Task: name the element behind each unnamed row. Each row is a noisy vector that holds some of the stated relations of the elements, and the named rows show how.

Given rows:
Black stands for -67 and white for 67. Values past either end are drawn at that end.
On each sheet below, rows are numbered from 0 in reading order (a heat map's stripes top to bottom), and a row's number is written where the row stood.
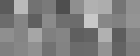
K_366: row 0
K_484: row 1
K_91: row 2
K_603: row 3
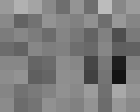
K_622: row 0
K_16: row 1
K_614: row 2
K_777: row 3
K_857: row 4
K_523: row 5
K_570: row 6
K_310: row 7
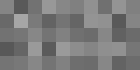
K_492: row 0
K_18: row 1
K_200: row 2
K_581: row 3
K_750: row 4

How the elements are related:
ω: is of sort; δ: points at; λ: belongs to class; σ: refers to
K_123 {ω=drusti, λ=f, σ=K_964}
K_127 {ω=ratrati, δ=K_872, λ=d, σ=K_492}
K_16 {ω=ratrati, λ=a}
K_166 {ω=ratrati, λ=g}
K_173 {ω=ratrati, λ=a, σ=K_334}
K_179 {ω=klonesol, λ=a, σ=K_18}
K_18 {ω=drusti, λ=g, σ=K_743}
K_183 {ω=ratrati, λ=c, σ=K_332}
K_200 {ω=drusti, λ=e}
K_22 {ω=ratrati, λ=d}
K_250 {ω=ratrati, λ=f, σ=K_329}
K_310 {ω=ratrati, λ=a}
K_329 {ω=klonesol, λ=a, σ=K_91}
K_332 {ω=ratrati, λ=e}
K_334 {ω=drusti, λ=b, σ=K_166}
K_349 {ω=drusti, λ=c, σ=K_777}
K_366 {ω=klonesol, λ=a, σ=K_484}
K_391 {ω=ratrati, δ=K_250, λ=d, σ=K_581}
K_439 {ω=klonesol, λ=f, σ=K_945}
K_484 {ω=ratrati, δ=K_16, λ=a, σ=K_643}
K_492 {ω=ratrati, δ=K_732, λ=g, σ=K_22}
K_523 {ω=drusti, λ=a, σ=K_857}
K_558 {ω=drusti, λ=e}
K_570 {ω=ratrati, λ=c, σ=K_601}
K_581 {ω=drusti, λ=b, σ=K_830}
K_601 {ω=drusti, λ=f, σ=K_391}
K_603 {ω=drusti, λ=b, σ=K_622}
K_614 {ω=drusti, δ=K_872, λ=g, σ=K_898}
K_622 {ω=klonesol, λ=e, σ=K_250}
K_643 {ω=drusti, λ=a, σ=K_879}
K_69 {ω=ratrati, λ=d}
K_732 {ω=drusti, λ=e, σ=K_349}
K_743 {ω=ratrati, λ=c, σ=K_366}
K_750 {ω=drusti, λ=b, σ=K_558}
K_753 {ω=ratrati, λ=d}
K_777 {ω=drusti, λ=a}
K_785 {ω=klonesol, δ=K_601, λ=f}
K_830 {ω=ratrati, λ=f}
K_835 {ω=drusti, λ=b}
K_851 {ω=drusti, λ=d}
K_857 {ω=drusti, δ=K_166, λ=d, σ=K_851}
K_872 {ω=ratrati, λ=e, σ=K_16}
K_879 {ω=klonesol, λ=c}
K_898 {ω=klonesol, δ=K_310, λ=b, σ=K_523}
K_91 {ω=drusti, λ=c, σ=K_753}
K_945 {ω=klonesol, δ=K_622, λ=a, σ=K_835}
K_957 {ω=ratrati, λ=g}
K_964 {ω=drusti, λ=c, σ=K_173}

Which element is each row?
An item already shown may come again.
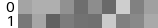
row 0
K_329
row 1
K_743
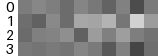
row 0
K_614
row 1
K_391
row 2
K_879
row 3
K_851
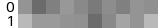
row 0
K_753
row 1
K_250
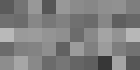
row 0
K_601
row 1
K_558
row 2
K_250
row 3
K_879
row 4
K_334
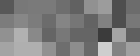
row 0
K_643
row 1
K_614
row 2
K_964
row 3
K_329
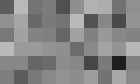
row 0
K_366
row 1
K_898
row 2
K_179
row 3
K_250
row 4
K_857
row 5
K_830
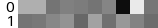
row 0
K_173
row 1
K_945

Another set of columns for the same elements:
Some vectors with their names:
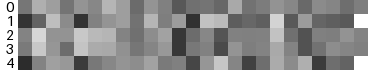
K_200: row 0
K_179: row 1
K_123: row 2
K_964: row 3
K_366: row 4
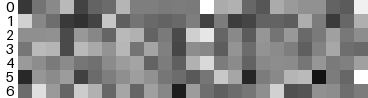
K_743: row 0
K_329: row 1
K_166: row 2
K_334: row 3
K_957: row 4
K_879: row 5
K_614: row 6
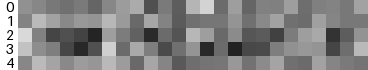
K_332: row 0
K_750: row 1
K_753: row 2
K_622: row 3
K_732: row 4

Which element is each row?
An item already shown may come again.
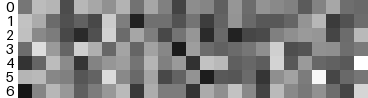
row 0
K_334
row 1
K_91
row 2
K_622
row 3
K_614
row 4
K_179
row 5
K_603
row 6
K_18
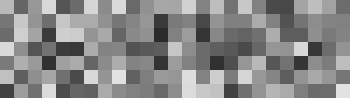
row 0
K_570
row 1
K_964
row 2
K_851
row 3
K_250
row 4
K_898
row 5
K_391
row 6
K_484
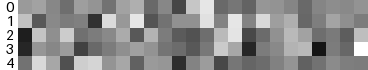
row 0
K_173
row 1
K_830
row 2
K_643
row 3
K_879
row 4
K_857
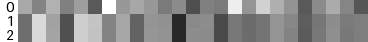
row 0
K_581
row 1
K_523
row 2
K_523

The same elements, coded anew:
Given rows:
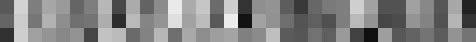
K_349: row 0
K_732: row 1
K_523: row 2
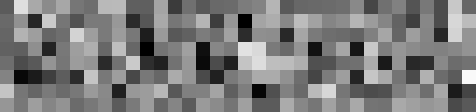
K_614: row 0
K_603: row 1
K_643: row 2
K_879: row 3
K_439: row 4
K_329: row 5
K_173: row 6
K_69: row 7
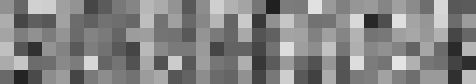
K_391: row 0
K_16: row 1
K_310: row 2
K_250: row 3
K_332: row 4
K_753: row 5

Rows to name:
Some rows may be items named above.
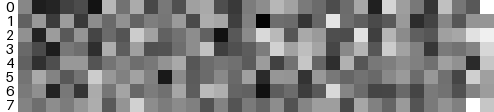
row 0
K_329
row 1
K_123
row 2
K_179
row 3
K_622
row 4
K_753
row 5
K_643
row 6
K_964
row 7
K_18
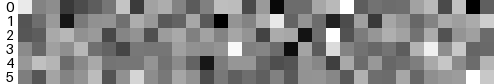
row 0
K_166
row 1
K_366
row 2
K_601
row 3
K_830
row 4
K_484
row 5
K_18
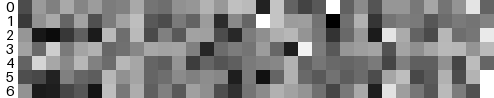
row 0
K_581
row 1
K_898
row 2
K_329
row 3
K_743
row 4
K_614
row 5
K_91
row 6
K_329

